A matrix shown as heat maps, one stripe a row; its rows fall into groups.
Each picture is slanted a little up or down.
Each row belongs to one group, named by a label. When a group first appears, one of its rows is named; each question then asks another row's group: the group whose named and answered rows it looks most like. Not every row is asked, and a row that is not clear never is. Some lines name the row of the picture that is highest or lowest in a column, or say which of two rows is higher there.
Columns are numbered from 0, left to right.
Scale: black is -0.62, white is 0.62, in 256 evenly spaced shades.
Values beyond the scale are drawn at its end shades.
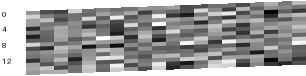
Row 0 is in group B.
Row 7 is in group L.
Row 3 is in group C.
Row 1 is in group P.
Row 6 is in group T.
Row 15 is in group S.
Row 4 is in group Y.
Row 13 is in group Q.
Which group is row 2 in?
S
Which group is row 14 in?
S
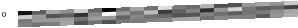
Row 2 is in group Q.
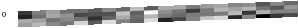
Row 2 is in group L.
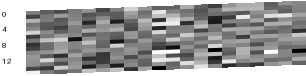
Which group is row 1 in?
Y
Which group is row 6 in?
Y
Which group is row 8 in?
T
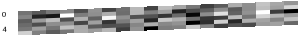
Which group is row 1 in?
B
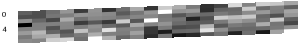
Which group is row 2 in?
B
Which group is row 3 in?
Y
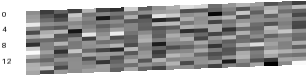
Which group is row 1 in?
B
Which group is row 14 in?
C
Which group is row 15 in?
Q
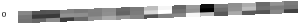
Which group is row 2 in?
P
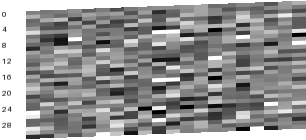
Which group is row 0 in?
C
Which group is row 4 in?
Q
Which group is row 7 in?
B
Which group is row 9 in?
Y
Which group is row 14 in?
S
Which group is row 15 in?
T
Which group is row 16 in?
Q
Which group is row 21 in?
T
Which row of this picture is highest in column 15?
8
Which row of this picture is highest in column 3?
7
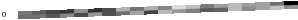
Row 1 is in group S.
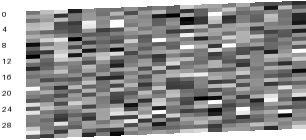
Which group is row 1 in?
S
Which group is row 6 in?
L
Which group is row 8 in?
Y
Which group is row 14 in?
T
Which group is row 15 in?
S
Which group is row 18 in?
S
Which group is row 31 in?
C
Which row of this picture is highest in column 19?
12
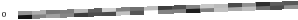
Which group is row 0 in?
S
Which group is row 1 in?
Y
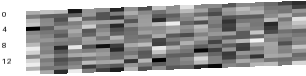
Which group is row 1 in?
Q
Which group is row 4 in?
T
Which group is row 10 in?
B
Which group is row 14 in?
P
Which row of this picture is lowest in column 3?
0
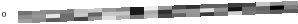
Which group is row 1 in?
S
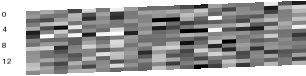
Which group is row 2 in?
C
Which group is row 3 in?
L
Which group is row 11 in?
P
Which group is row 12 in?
S
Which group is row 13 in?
B
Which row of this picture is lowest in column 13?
10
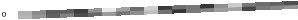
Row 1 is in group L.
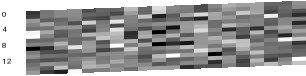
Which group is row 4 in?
C
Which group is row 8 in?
S
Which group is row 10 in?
Q
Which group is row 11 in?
P
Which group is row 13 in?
S
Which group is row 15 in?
B
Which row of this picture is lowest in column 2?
15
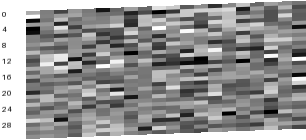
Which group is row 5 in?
Y
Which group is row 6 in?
Q
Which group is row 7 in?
T
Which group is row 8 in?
L
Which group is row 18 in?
Q
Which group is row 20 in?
T
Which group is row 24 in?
C
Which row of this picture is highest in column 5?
14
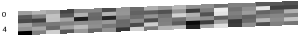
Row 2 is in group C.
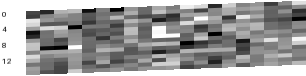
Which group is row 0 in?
C
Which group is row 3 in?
P
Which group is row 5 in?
Y
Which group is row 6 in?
Y
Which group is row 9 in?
B
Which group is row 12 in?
B
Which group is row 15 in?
B
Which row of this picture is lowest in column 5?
7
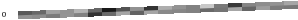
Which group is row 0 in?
T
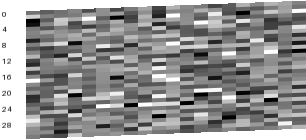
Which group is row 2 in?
T
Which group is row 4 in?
P
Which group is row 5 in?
S
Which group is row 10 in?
Q
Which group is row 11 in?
B
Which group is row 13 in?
Y
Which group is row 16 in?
B
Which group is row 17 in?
B
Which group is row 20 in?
B
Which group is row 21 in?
P
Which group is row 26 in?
B
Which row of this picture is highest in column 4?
2
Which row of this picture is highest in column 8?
24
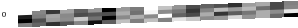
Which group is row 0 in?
B
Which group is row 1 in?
Y
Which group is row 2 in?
T
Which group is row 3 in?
Q
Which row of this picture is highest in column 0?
0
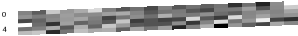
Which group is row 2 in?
T
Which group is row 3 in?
P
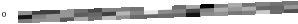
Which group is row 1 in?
Y
